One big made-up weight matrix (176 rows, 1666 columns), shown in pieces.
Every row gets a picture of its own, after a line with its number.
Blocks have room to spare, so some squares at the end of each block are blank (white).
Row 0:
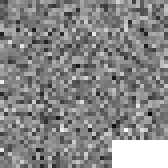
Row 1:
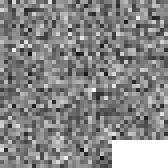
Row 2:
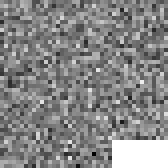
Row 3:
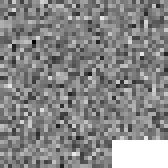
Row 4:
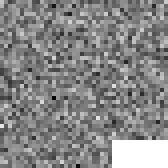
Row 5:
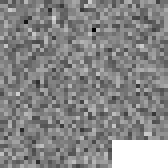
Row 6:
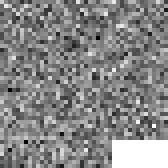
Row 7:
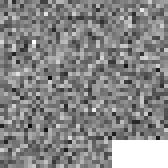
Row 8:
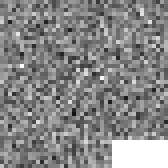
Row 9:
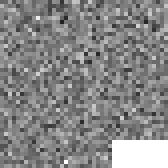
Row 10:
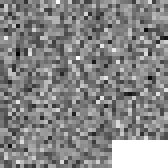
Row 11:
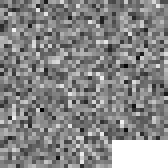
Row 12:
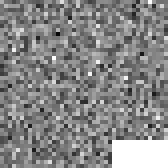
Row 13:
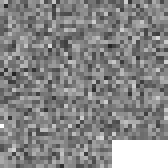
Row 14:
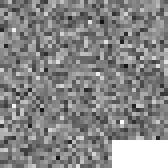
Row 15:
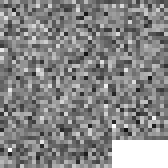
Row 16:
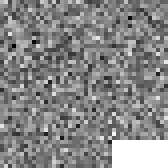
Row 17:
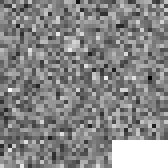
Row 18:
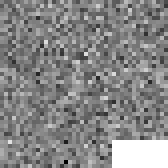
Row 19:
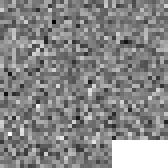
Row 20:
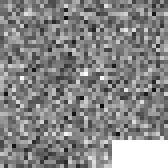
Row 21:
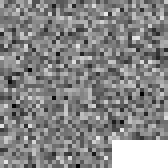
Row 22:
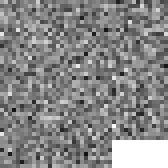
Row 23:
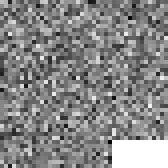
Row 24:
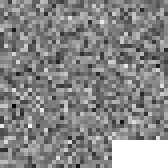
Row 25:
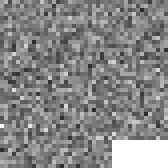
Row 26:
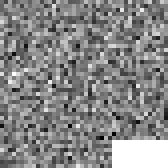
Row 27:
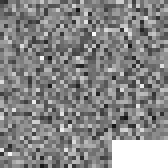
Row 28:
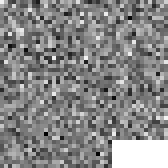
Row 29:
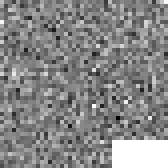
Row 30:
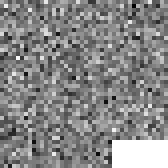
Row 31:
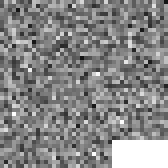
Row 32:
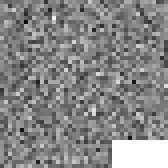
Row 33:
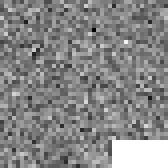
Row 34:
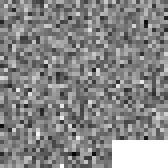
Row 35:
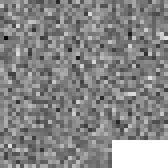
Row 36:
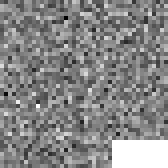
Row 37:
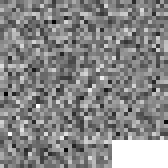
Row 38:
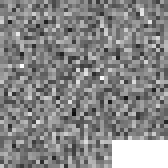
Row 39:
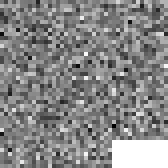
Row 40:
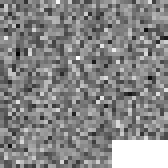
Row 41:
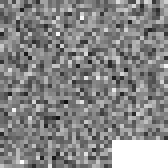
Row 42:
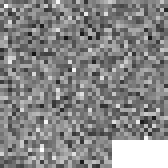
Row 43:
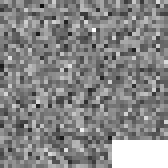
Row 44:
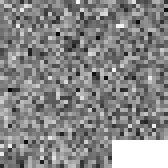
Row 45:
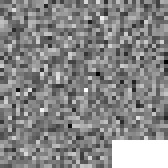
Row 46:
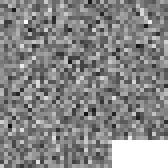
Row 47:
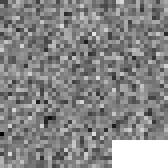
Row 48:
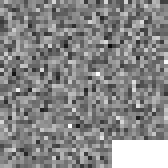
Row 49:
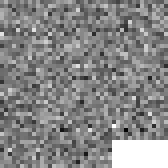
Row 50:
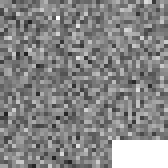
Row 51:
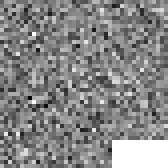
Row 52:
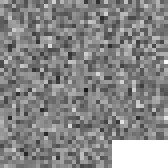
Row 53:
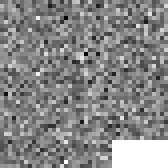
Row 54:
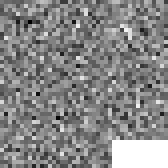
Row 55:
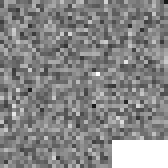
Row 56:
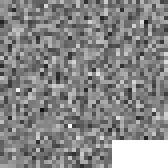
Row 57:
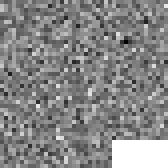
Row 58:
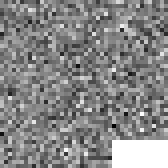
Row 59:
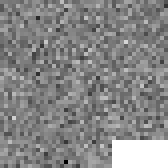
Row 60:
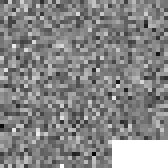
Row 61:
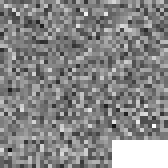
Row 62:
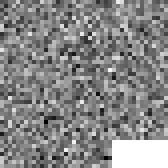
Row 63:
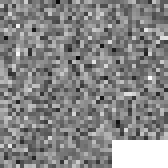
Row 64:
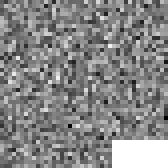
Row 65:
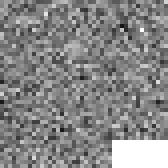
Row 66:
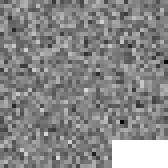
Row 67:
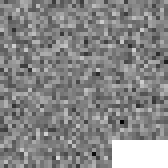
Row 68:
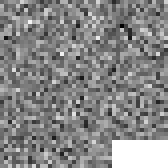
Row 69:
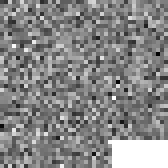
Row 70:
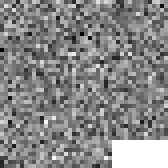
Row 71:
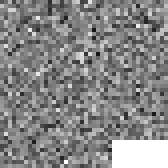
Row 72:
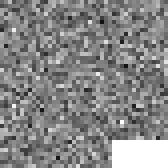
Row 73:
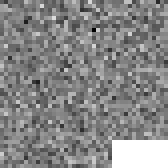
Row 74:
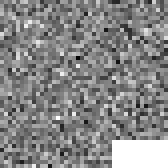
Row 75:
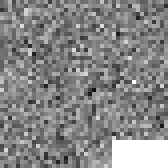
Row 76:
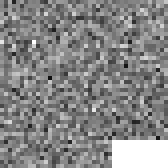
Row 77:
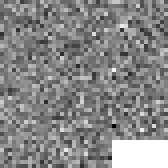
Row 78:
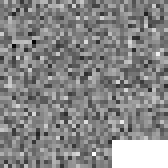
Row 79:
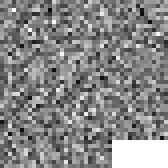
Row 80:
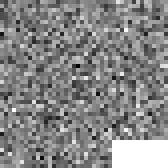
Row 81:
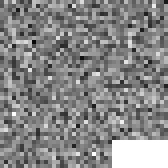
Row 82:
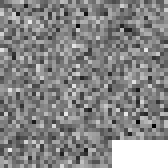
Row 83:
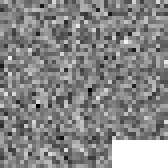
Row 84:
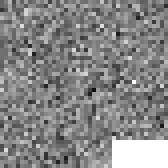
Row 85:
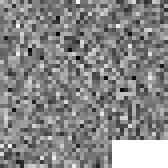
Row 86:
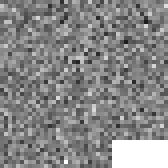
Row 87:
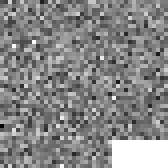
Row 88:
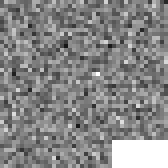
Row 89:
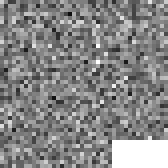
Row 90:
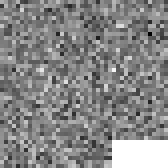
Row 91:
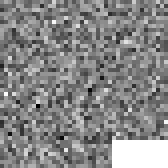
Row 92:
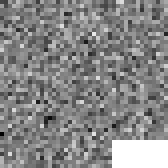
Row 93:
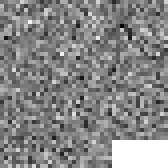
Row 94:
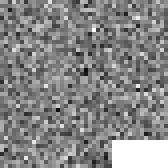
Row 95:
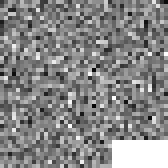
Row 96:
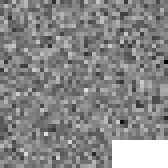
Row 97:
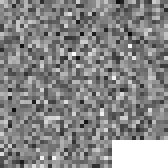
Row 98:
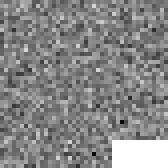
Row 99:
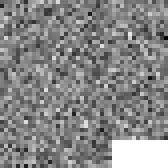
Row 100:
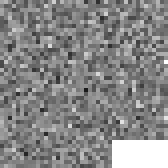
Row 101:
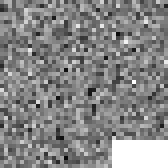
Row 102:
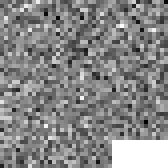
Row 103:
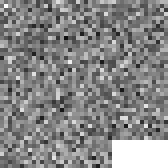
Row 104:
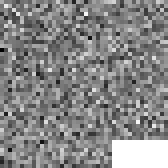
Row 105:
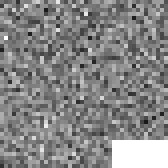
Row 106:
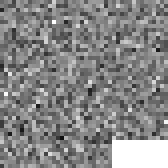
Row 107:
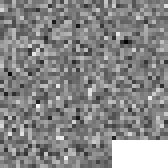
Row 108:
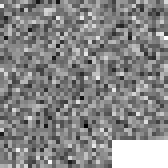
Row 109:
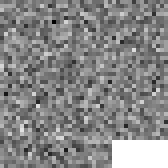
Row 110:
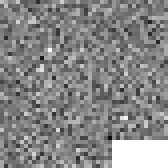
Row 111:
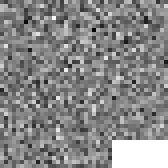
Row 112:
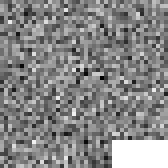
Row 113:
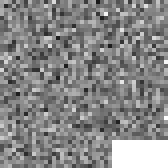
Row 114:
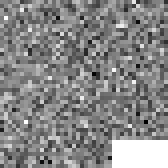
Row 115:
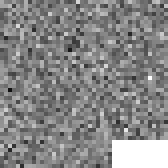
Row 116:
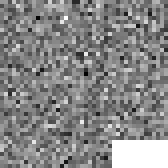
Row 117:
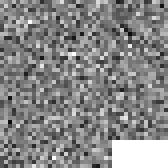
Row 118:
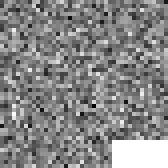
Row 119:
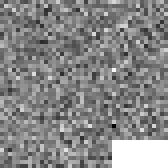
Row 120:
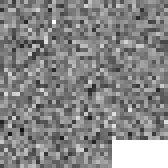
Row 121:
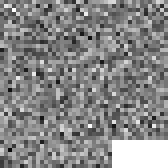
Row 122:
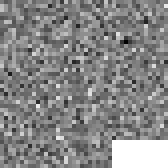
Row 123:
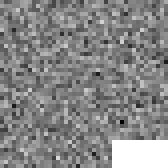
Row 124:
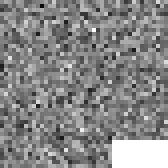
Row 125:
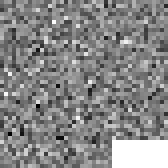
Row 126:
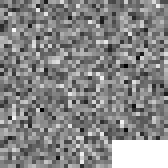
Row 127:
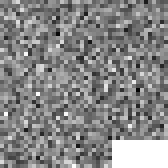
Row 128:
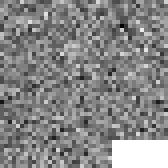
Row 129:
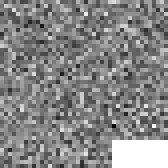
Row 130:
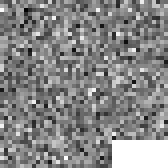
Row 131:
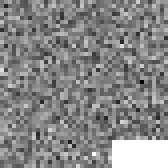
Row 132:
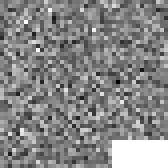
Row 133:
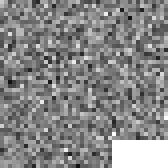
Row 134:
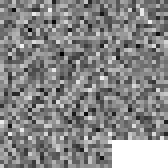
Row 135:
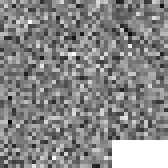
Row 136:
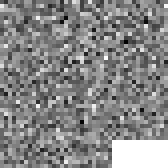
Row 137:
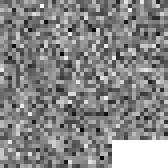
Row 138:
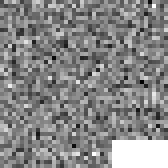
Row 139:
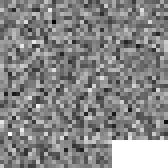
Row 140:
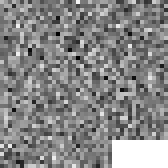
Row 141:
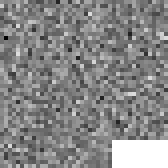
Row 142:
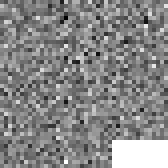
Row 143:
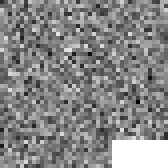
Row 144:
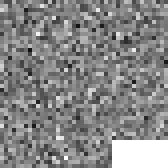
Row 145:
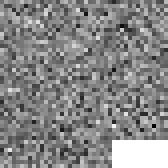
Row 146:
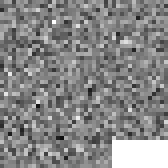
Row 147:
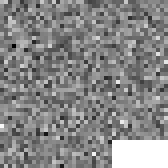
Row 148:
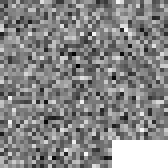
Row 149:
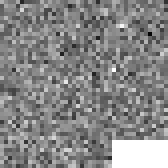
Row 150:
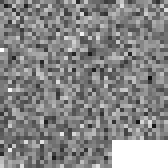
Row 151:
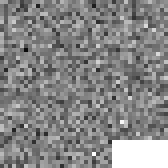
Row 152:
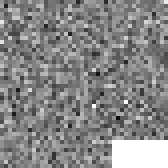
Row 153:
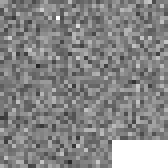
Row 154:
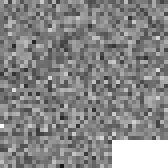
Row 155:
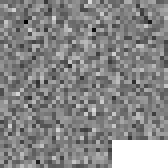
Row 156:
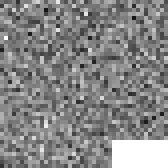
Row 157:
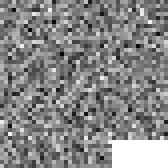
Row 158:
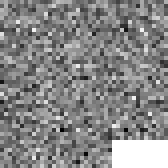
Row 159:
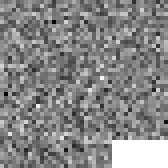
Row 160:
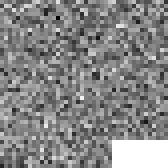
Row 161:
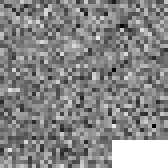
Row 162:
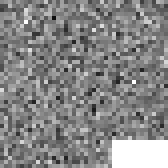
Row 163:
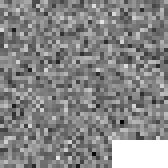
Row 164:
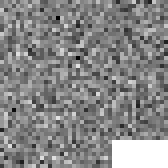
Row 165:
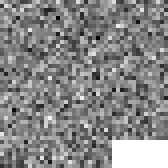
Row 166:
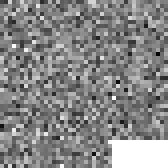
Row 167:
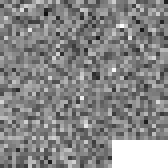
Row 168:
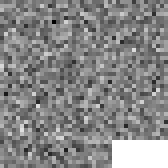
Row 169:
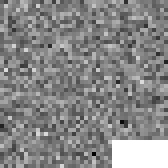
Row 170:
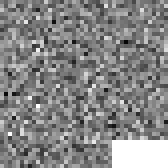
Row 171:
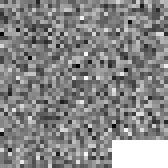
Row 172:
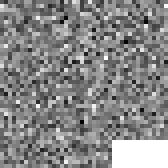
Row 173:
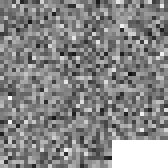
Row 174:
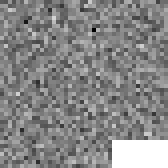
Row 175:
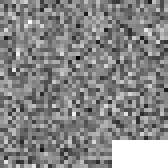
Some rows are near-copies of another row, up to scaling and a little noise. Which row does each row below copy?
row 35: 141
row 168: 109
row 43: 124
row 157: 134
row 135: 117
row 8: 38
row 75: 84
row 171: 39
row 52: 100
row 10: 40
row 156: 105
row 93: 68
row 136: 172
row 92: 47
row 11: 126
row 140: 85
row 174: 5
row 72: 14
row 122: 57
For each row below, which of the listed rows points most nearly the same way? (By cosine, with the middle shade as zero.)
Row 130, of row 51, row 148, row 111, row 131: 111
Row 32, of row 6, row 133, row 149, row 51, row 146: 51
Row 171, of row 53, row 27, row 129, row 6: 129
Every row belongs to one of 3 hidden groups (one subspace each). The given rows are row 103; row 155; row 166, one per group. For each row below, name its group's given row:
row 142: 155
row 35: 103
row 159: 155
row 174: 155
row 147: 166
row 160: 103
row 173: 103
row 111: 155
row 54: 103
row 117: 103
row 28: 166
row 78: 166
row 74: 103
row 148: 103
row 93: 103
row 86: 155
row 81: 166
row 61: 103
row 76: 166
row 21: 166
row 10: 103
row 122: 155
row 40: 103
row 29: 166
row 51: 155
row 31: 166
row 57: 155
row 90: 103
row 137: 155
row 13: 166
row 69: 166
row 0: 103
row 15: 103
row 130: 155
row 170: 155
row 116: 155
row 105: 103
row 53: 155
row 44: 103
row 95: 166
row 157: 155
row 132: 155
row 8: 155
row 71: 155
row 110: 103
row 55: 166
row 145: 103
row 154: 166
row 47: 103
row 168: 155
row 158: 103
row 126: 166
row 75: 155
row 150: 103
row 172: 155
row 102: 103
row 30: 166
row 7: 166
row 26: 166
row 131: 166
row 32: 155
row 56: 166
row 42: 103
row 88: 166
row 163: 166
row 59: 155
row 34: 166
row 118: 166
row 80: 103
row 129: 103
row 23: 166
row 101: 155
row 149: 103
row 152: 166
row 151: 166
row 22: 103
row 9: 155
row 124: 155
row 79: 155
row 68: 103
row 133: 166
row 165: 103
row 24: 166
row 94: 155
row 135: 103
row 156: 103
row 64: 166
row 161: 103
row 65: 103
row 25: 166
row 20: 155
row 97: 103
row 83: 155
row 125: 155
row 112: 155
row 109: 155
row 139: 155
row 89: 166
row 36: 155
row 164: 103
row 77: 103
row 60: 166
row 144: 155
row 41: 103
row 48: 166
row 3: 166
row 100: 166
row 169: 166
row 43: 155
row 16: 166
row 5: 155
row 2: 166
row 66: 166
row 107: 155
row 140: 103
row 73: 155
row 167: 103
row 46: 155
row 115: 103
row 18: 155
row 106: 155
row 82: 103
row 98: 166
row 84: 155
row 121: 103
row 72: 166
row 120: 155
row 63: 103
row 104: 103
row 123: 166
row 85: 103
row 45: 166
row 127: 103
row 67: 166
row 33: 155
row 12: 166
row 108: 103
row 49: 103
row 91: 155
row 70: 103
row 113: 166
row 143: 103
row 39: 103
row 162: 155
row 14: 166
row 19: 155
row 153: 103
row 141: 103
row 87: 166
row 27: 103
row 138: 166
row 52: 166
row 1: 155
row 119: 103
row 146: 155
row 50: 103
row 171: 103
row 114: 103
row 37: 155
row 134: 155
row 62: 103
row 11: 166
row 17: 103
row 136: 155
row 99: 103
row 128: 103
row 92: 103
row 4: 166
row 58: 103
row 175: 103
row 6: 103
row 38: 155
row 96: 166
